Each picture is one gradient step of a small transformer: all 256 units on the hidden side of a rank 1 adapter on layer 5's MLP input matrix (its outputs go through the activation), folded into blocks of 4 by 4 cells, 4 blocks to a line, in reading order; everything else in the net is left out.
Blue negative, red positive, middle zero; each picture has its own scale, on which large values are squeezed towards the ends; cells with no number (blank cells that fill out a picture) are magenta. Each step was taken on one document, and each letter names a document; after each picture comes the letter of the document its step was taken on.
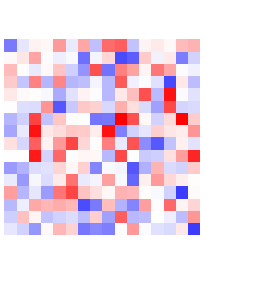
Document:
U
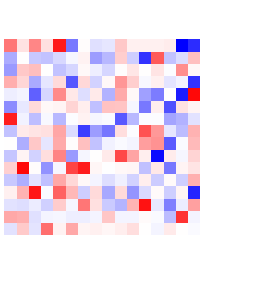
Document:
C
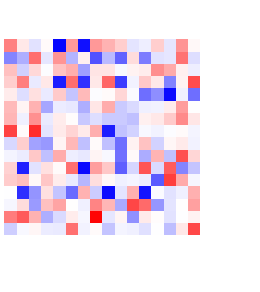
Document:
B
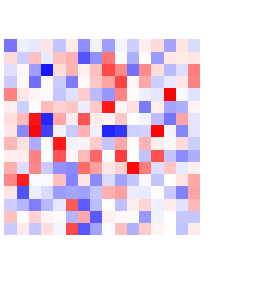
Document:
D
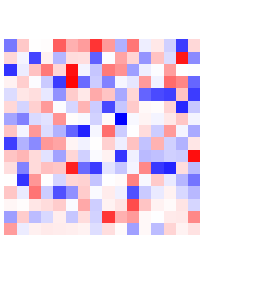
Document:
B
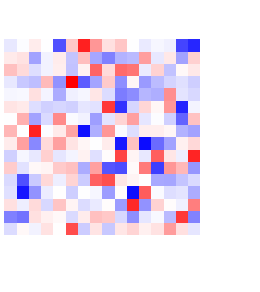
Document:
B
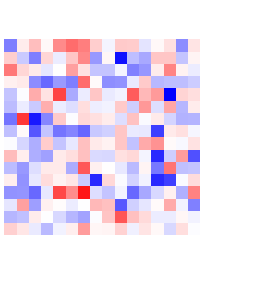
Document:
B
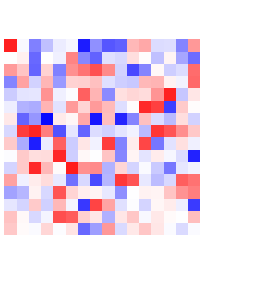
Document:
D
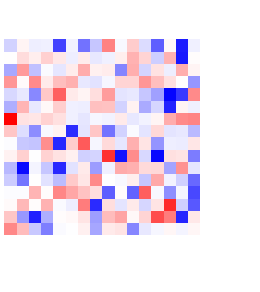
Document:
C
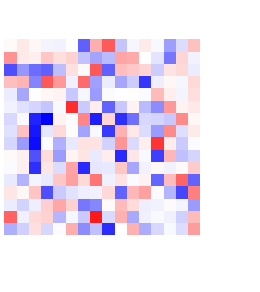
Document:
D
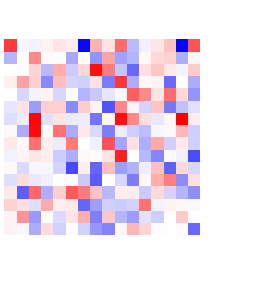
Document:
U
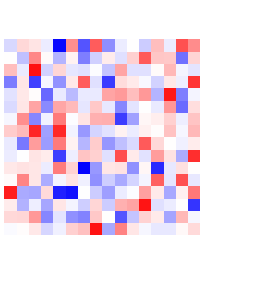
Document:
B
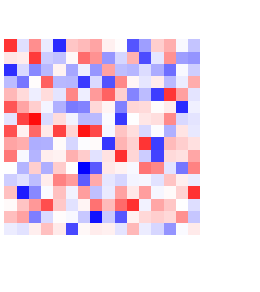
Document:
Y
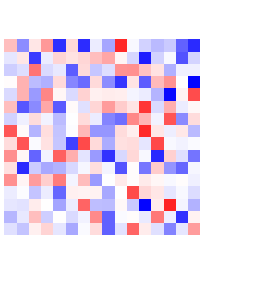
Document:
C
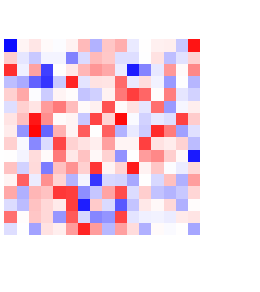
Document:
D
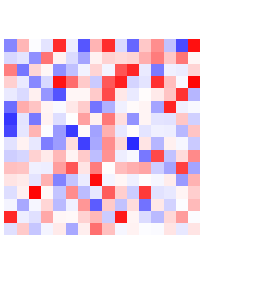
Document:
C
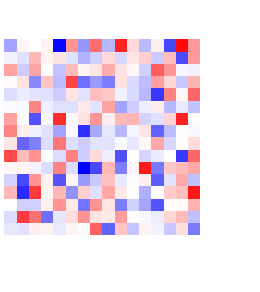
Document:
Y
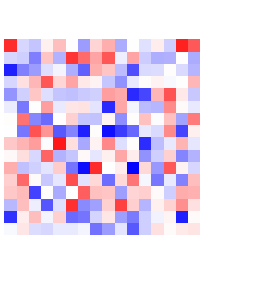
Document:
D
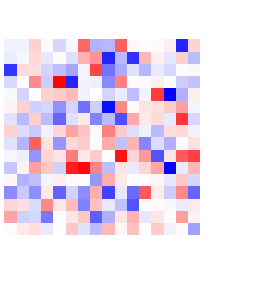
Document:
U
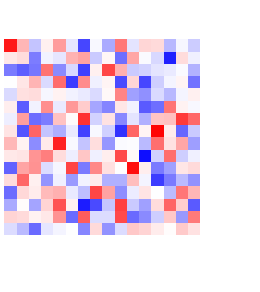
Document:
D
